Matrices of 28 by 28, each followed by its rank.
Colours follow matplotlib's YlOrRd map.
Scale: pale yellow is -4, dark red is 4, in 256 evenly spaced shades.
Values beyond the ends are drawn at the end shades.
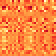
three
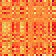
two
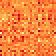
five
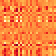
two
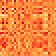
three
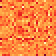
five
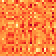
five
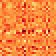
three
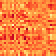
three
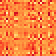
three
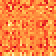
five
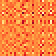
three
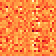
five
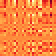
two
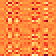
two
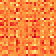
three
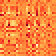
three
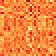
five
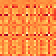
two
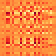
two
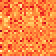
five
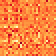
five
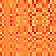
two
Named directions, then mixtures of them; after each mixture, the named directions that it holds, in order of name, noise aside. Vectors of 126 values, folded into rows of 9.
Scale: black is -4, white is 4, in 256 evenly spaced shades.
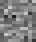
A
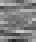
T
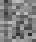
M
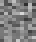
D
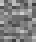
D, T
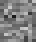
A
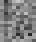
M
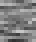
T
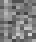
M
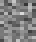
D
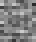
D, T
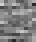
D, T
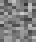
D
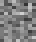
D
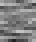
T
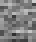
A, T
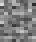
D, T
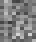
M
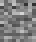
D, T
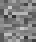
A, D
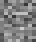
A, D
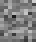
A, T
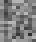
M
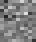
A, M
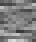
T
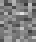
D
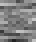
T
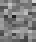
A, T
